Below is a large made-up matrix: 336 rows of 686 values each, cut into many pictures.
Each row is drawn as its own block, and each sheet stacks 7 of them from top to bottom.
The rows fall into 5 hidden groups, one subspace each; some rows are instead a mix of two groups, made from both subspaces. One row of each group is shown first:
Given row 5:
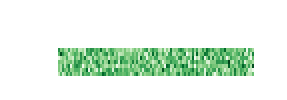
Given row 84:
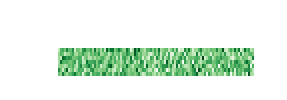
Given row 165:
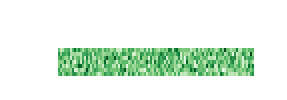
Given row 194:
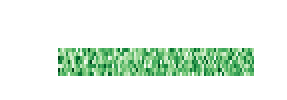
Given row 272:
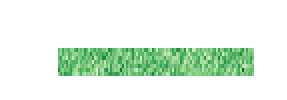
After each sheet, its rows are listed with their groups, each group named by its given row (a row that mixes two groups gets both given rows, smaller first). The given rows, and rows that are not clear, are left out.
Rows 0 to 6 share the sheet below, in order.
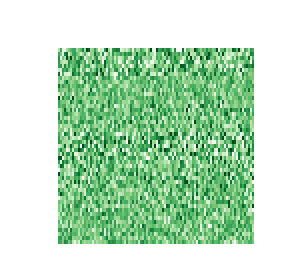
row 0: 272
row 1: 5 and 194
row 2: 194
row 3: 165
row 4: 5
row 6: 84 and 272
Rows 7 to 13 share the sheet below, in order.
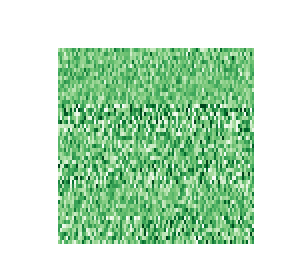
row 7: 194
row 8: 165
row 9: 194
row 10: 272
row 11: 5
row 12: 5
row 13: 84
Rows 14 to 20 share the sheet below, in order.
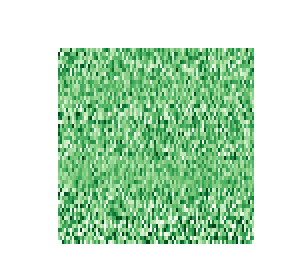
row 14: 5
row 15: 194
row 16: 194
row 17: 84
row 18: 272
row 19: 5
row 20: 165
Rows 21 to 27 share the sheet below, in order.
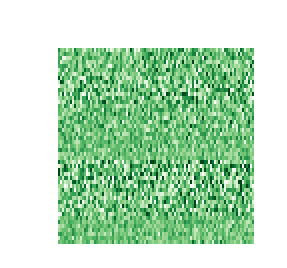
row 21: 84
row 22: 5
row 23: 165
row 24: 194
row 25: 194
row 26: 165
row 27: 194 and 272
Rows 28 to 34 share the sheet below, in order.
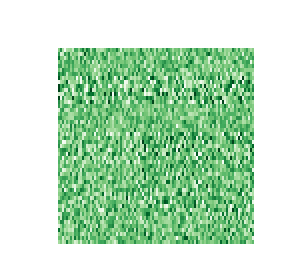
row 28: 5 and 272
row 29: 194
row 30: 5
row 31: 84
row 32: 84
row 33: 165
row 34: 5
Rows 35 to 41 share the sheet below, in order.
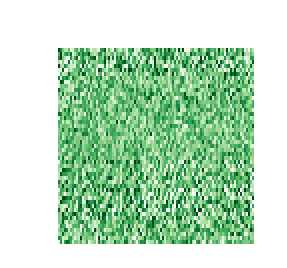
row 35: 84
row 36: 5
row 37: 5 and 165
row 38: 84 and 272
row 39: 84
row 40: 84
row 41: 272
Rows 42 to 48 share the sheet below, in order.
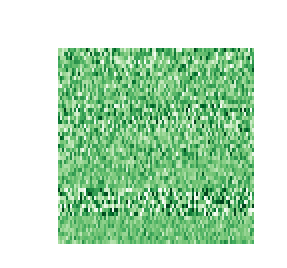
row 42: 272
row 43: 165
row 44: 194
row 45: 5
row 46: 165
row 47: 5
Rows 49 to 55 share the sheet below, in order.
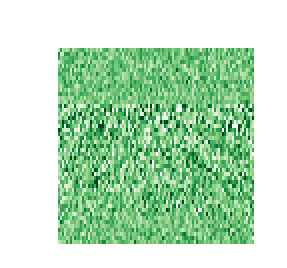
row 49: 5
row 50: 194
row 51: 165
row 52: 5 and 84
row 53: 272
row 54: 84
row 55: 5
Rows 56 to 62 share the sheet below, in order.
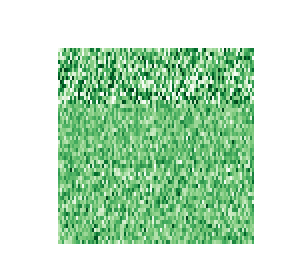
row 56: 84
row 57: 5 and 84
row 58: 272
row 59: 194
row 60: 272
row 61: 165
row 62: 272
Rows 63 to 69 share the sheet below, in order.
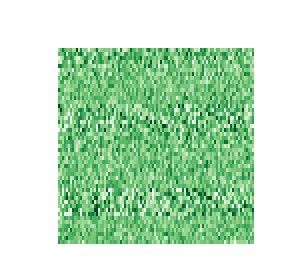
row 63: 194
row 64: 5
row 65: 5 and 84
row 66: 5 and 194
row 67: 5
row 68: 272
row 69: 84
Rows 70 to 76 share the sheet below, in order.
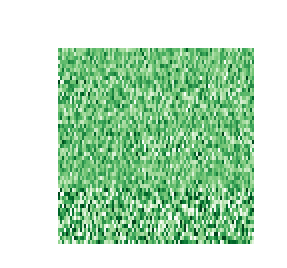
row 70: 5 and 165
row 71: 5
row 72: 194
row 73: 84
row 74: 84
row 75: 5
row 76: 165
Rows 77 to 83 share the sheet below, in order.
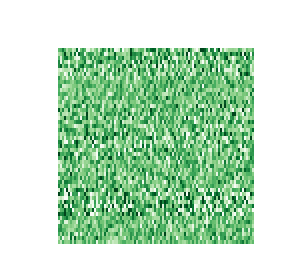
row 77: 194
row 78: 84
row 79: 165 and 194
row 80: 194 and 272
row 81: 84
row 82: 194 and 272
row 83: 5
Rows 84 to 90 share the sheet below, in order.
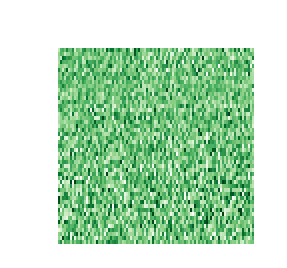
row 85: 84 and 165
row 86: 272
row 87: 5
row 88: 5 and 165
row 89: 194
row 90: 5
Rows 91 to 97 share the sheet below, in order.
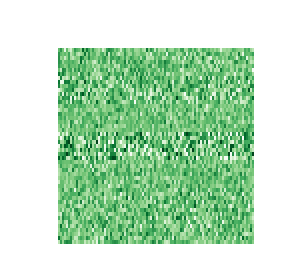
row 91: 272
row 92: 5
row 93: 5
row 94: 5 and 84
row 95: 272
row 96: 165
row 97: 272
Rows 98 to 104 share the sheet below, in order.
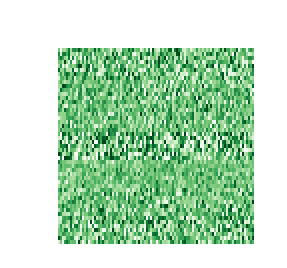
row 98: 165
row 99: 84
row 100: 5
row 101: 272
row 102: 84 and 272
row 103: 165
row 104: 272
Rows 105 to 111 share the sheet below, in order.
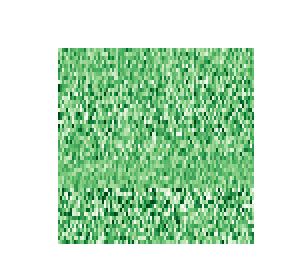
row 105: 5
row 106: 5 and 194
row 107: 194
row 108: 272
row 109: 165 and 272
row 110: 272
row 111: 165
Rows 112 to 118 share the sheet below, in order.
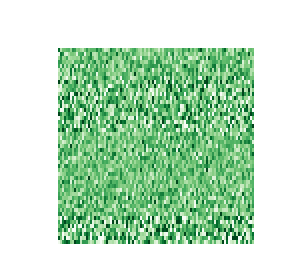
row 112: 5
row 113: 5
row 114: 5
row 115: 84
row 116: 5
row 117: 165
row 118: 165
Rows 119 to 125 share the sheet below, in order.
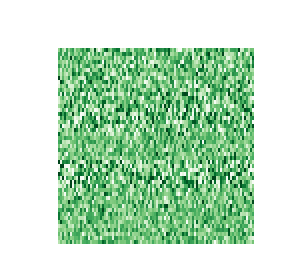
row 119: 84 and 272
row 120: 5
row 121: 5 and 272
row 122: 84
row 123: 5
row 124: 165 and 194
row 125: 5
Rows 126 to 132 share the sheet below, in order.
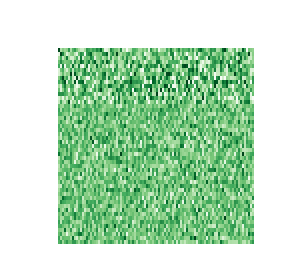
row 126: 5
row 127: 194 and 272
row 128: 165
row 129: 272
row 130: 165
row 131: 84
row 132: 165
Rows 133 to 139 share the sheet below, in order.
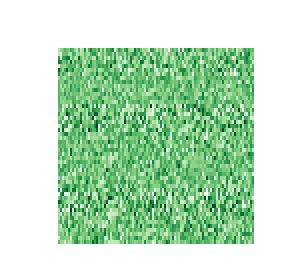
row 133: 84 and 194
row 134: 272
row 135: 272
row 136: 5
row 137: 165
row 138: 5
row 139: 272
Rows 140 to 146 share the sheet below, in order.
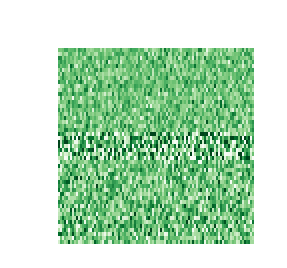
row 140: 5
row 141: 194
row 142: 165 and 194
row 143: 194
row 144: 5 and 84
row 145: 5
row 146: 194
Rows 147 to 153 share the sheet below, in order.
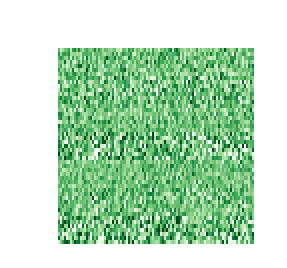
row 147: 165
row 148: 194
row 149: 194
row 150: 272
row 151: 84
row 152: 272
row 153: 165
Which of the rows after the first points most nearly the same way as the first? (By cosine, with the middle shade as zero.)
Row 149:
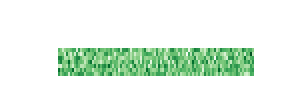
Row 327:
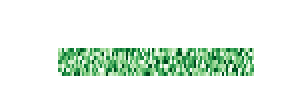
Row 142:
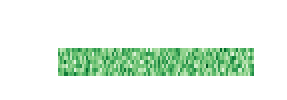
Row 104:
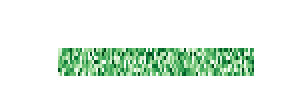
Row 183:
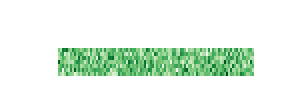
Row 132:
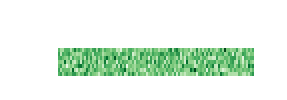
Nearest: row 142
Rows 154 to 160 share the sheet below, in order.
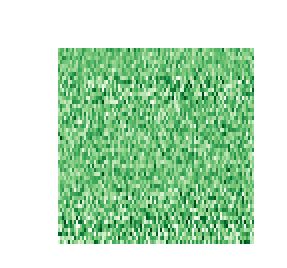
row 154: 84
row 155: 272
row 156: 165
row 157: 5
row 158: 272
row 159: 165
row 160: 194
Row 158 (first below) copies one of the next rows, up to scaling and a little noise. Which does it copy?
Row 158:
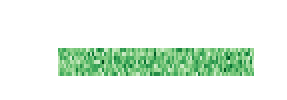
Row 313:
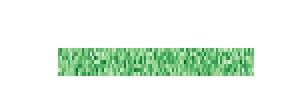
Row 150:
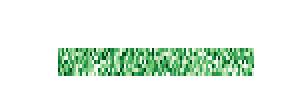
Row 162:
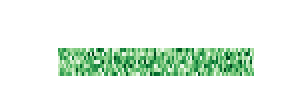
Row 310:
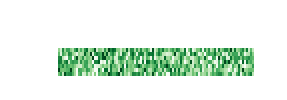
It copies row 162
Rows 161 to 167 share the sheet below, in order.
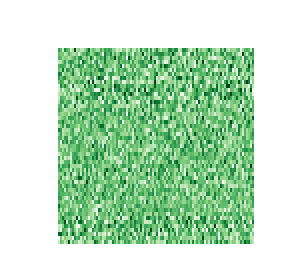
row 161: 165
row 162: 272
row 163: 165
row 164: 272
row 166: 84 and 272
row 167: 194
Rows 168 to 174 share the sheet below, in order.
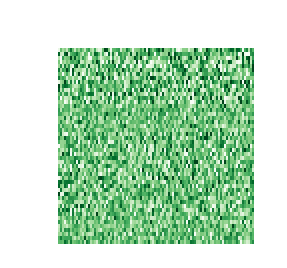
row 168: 5 and 272
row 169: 194
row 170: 165
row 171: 5
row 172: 84 and 194
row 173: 5
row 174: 194
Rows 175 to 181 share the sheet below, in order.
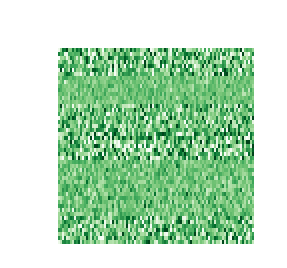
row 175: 5 and 194
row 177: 5 and 165
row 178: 272
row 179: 165
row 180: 5 and 194
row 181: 165
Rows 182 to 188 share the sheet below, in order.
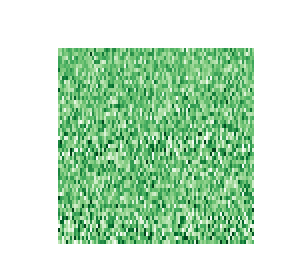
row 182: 272
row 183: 5
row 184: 165 and 194
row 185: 5
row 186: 194 and 272
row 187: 5 and 194
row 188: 5
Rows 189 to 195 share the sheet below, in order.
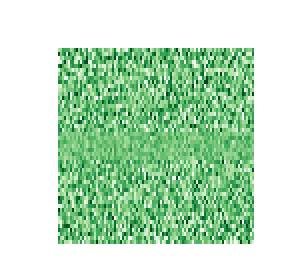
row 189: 165 and 194
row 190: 5
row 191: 165
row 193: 84
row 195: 84 and 194
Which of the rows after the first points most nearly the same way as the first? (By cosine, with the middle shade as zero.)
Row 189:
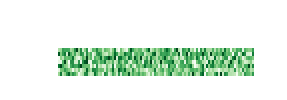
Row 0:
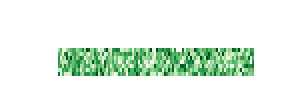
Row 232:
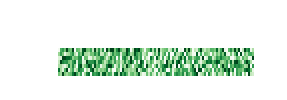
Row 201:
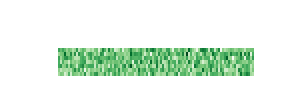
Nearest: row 201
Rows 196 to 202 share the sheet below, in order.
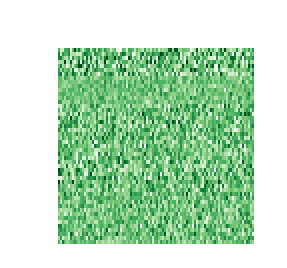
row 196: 165
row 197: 165
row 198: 84
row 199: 272
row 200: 194
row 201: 194
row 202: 5
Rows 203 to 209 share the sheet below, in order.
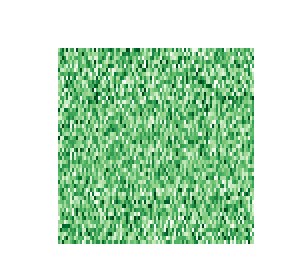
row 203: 84 and 272
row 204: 272
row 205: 5
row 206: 5
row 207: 165
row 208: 165 and 272
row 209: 84
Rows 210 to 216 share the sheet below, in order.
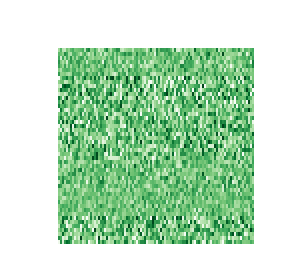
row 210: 272
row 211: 84
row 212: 5 and 165
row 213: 272
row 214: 165
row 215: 84
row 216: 272
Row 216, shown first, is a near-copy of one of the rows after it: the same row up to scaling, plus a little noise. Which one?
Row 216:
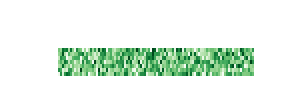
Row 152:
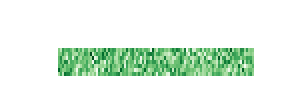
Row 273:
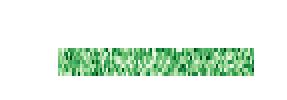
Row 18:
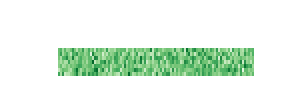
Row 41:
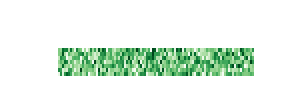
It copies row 41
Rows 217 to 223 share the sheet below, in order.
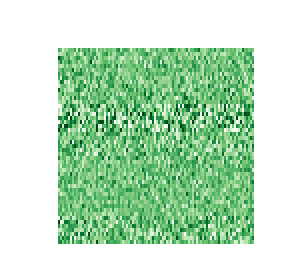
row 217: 5 and 194
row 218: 5
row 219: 84
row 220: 165 and 272
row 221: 84
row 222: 5
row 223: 5
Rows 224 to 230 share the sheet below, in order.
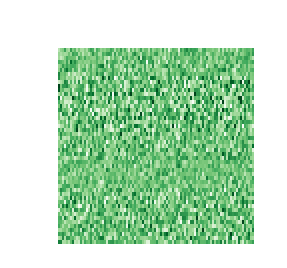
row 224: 84 and 165
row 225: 194
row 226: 272
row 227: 165
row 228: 165
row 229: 165
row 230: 165
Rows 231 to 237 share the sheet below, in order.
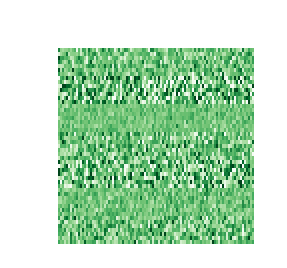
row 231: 194
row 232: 84
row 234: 84 and 272
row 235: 194
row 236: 5
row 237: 5 and 165
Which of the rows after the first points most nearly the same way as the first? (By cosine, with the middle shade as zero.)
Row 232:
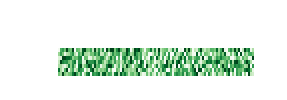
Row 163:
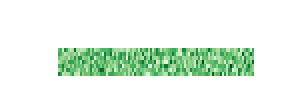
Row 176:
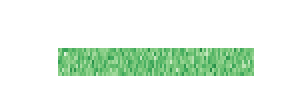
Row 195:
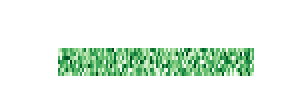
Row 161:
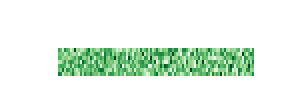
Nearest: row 195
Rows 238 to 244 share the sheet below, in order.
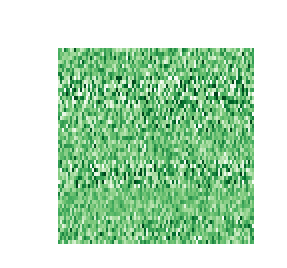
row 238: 165
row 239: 165
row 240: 84
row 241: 5 and 272
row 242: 272
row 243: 5
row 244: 84
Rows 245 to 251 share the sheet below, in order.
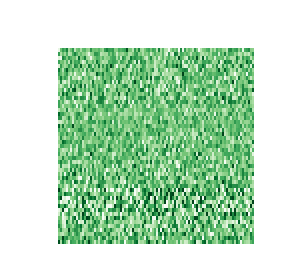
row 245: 5 and 84
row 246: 165
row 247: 194
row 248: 84
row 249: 165
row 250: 84
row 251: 194 and 272
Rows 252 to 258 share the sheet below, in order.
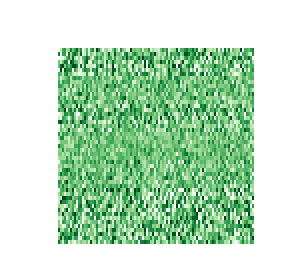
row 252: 84 and 194
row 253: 165
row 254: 194
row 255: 5
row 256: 84
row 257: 84
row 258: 84
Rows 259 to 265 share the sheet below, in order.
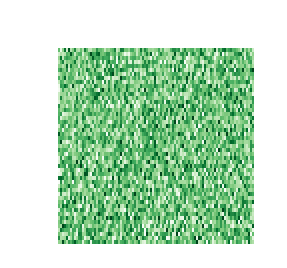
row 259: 272
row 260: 272
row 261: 84
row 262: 84 and 272
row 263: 194
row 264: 165
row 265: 84
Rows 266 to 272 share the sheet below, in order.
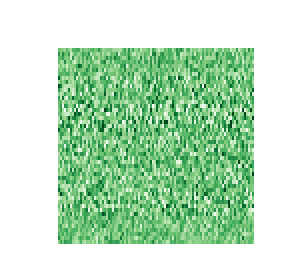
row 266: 165 and 272
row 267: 84 and 194
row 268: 165 and 194
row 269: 165
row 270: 165 and 272
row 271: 5
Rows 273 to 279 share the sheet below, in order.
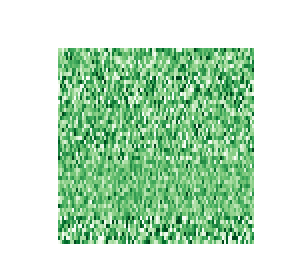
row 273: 272
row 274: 272
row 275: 84
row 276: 165 and 272
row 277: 194
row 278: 194
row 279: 165
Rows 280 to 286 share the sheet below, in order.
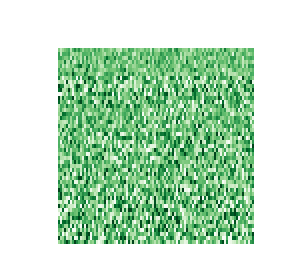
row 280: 165
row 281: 194
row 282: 84
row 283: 272
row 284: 165
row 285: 84
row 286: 165
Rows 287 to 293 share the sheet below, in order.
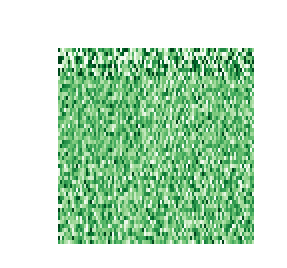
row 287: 194
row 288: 84
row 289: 5 and 84
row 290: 84
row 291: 194
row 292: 194
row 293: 194
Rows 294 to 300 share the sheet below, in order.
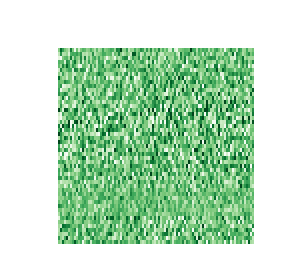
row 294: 165
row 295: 84
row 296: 5
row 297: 84 and 194
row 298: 194
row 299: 194 and 272
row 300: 84
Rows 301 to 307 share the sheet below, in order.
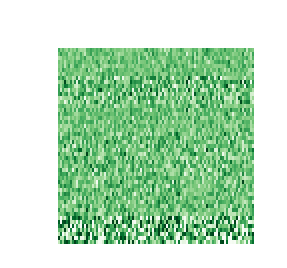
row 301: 5
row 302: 194
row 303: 194
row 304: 165
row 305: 272
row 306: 165
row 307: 165
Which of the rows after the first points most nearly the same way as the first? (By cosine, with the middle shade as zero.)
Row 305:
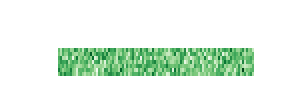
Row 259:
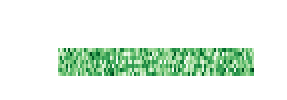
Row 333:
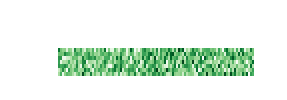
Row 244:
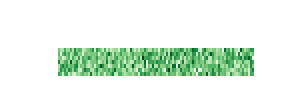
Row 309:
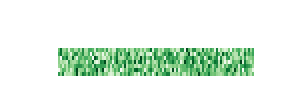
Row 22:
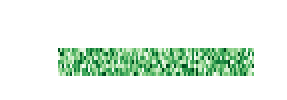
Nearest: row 259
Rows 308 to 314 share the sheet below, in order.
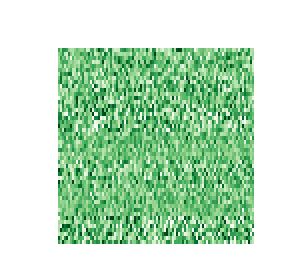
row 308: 272
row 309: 272
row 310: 272
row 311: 194
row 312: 194
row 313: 272
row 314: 84
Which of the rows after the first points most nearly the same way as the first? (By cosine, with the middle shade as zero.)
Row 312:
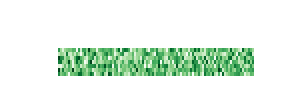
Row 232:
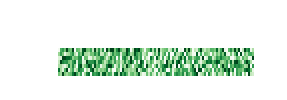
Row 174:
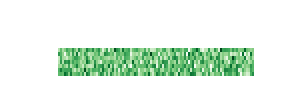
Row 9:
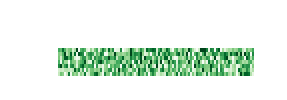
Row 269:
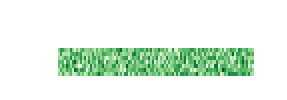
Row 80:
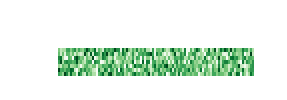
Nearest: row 80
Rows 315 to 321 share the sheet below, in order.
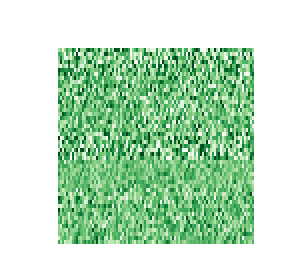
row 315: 194
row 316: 165
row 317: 84
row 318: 5
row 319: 165 and 272
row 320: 194
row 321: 272
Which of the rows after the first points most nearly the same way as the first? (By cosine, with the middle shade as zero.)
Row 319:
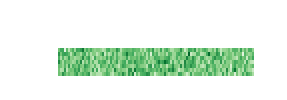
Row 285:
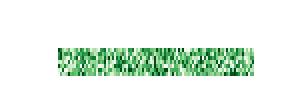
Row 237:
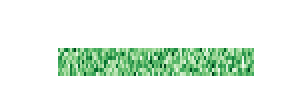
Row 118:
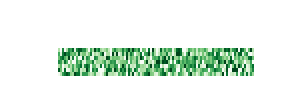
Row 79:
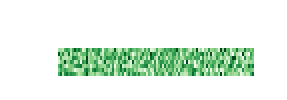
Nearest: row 118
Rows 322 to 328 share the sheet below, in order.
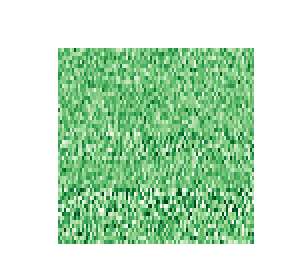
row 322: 165
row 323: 84 and 272
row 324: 5 and 194
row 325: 84
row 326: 84
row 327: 165
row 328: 165
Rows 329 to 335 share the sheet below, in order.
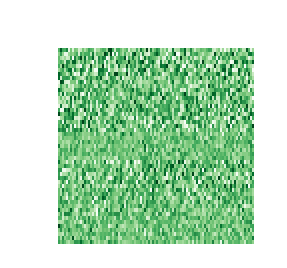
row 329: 165 and 272
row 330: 5
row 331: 5
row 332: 5 and 84
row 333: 84
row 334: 272
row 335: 5 and 194
